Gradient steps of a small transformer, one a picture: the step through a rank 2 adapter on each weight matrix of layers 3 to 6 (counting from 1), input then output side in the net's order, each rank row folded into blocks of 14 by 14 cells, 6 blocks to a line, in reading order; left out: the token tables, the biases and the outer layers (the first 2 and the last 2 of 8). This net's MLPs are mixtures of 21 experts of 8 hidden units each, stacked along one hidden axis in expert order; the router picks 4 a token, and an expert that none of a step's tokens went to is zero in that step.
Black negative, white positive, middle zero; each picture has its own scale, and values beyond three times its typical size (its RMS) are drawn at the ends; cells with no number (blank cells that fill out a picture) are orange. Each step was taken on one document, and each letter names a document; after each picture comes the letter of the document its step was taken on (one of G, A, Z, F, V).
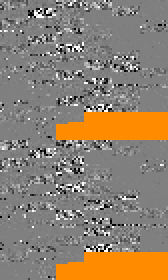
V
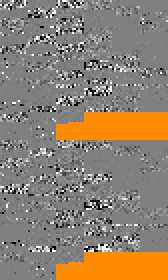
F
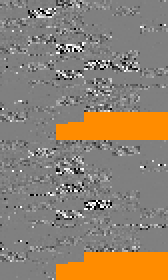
V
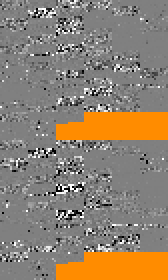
F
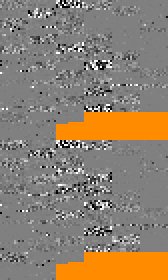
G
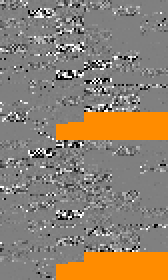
V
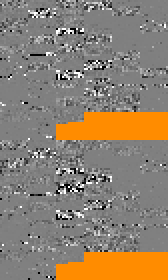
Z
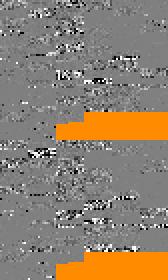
Z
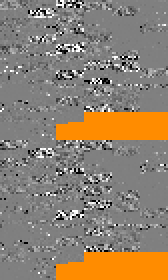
V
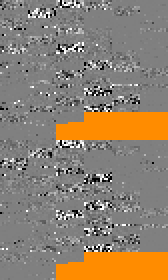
G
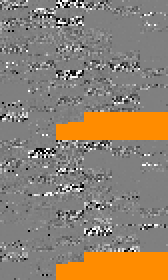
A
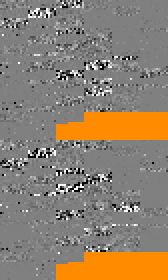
G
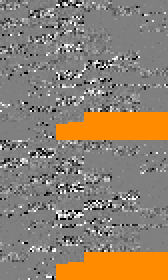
Z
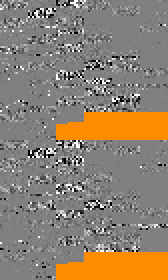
V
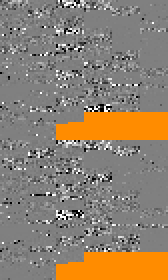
G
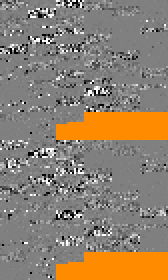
Z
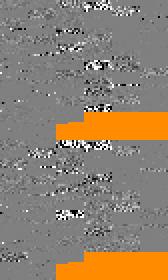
G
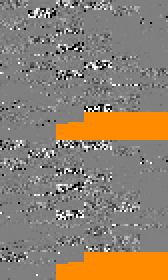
G
